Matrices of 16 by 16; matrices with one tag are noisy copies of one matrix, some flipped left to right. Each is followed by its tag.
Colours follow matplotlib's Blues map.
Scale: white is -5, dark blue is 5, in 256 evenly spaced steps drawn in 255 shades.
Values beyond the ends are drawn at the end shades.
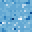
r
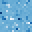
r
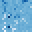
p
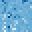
p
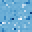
r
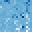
p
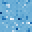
r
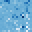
p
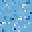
r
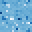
r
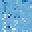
p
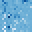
p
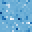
r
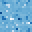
r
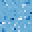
r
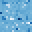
r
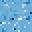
r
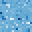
r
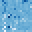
p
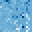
p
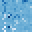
p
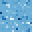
r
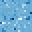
r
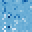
p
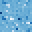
r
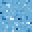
r
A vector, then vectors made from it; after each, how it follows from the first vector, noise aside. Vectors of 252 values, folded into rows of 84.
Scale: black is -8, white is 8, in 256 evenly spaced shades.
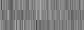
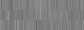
shrunk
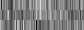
scaled up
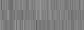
shrunk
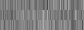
reversed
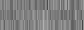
reversed
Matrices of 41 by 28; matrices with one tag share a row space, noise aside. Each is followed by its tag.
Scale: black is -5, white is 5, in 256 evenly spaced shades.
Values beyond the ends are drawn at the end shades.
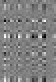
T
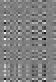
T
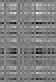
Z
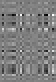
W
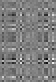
W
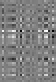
W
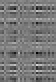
Z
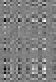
T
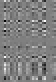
T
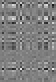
W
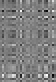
W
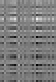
Z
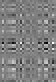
W
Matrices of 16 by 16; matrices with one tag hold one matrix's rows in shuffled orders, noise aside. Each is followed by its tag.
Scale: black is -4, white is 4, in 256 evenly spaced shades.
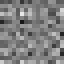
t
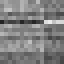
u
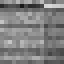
u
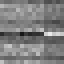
u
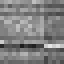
u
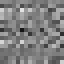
t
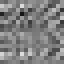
t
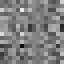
t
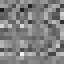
t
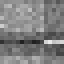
u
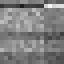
u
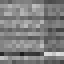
u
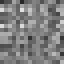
t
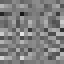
t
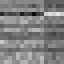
u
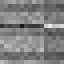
u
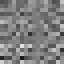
t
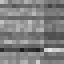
u
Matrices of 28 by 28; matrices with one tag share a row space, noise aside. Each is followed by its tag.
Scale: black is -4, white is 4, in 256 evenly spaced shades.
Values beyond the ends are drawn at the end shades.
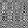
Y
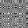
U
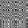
U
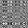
Y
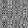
Y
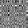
U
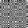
U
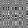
U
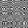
Y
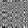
Y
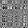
Y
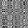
Y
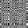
U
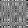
U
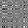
Y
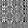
Y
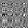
Y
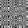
U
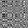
Y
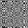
Y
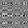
Y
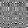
U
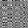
Y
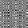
U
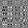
Y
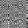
U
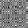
U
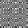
U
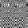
U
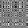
U
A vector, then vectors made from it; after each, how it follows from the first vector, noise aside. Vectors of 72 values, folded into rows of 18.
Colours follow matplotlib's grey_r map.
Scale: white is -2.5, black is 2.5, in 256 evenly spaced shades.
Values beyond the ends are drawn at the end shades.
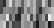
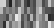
negated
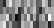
copied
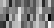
negated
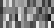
sign-scrambled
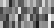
sign-scrambled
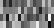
sign-scrambled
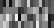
sign-scrambled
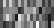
sign-scrambled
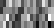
copied
